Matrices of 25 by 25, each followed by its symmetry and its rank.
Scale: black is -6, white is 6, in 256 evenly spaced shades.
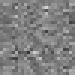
neither, rank five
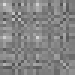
symmetric, rank three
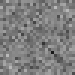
symmetric, full rank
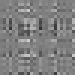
antisymmetric, rank two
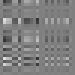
neither, rank one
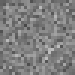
symmetric, full rank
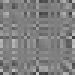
antisymmetric, rank two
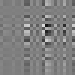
neither, rank one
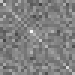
symmetric, rank five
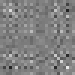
symmetric, rank three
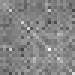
symmetric, rank five
